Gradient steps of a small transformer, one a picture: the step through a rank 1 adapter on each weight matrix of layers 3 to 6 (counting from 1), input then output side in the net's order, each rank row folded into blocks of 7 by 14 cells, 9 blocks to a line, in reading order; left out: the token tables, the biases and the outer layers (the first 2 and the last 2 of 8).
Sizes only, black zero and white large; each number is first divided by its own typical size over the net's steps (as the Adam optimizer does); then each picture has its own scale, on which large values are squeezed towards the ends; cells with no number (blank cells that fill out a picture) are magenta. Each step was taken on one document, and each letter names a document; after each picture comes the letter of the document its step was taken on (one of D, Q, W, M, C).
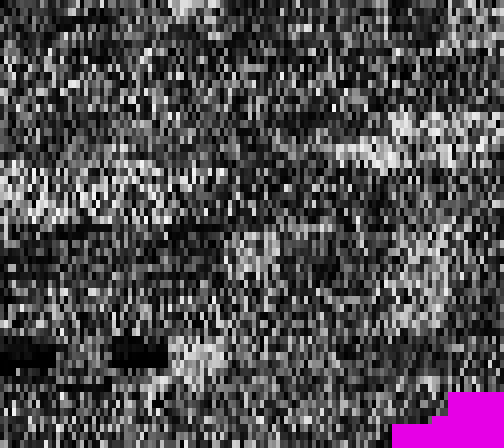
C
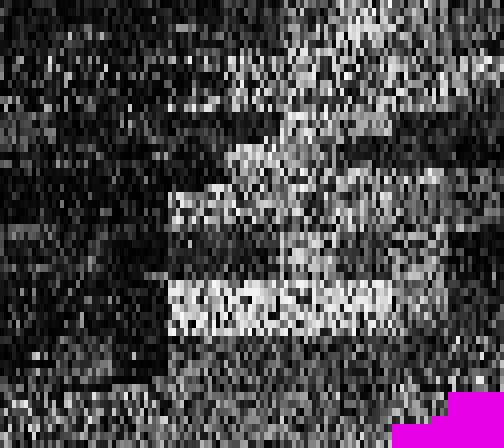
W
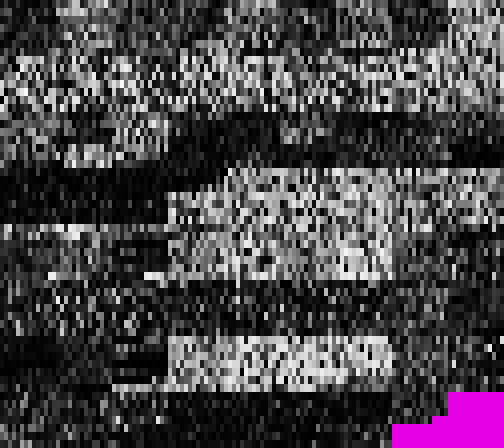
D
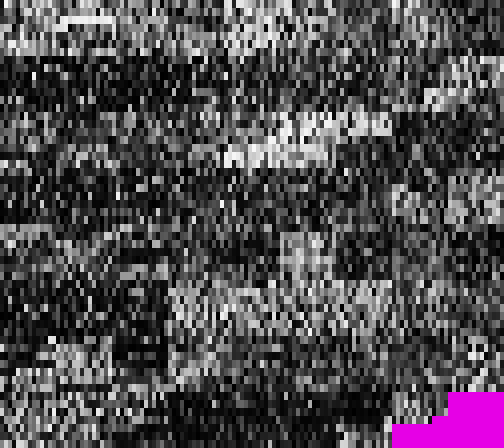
W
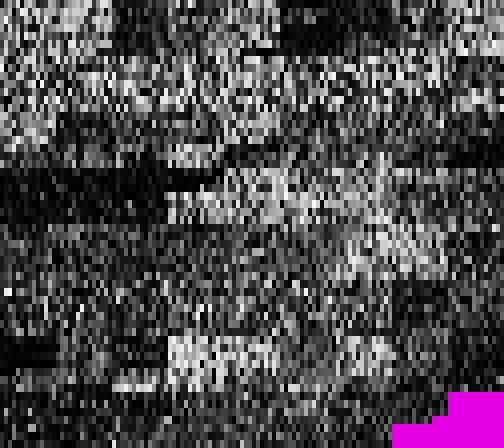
D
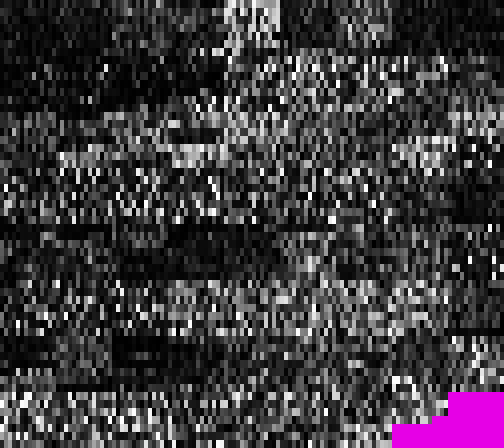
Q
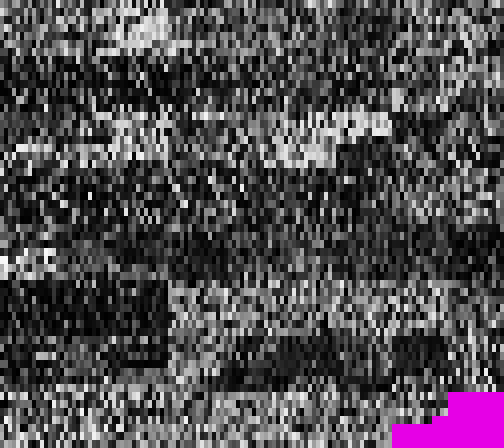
W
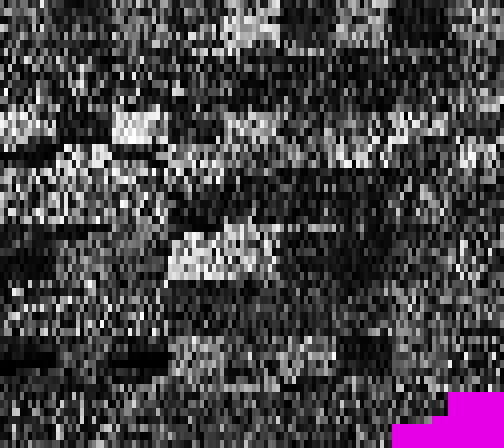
C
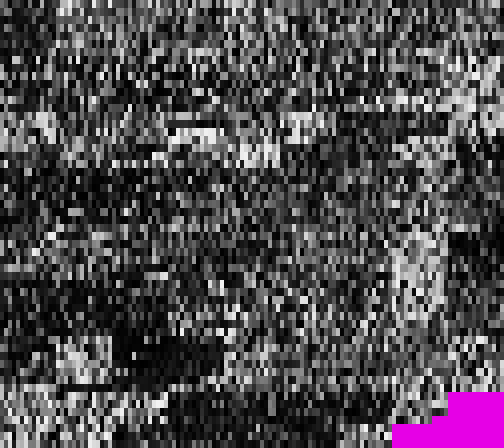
W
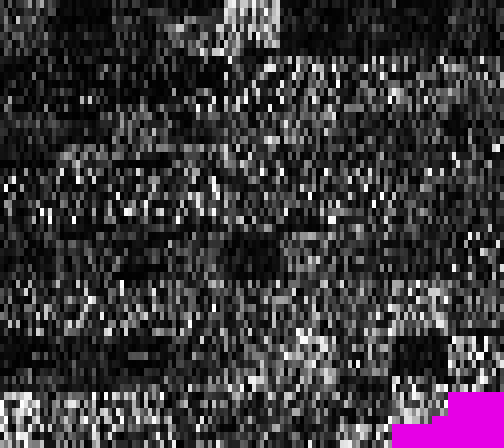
Q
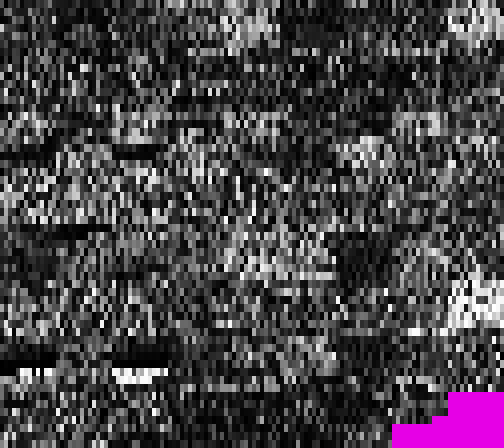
C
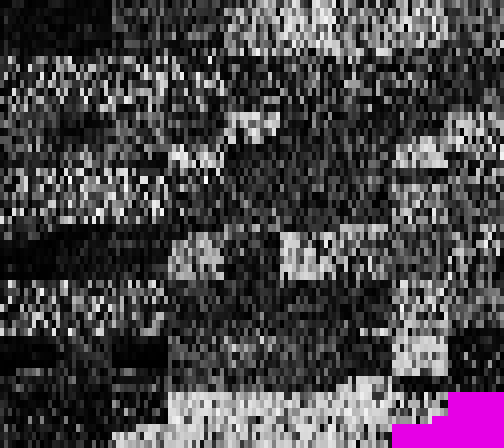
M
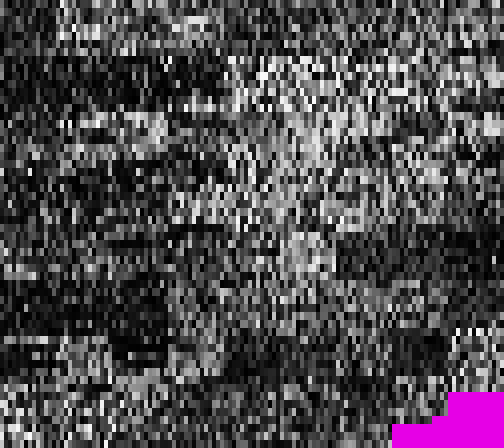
W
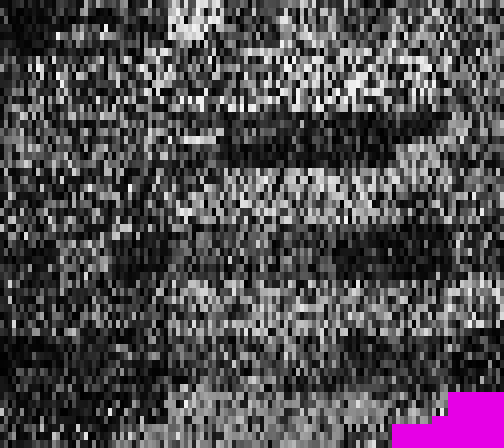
M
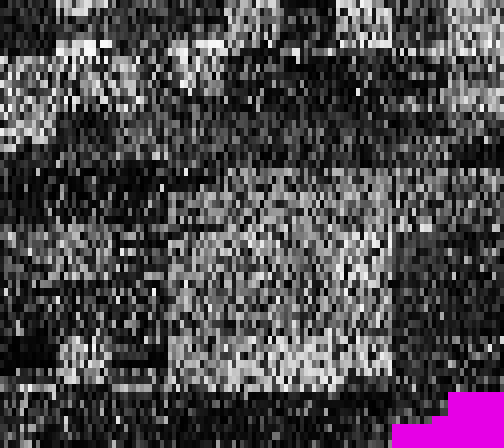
D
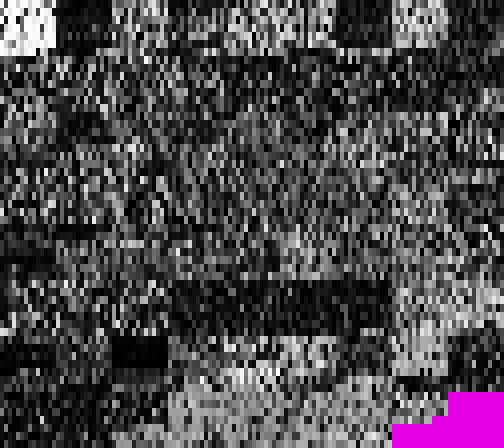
M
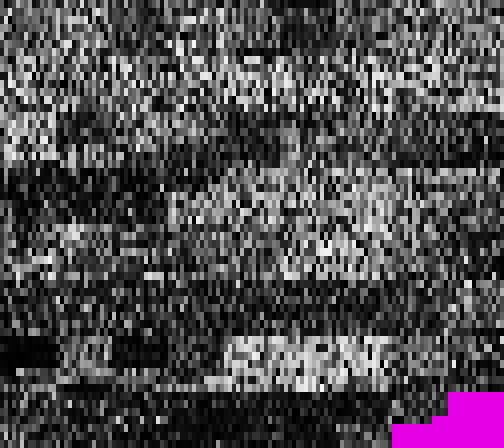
D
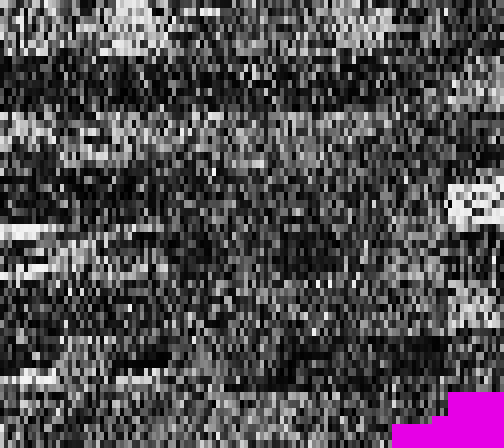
W
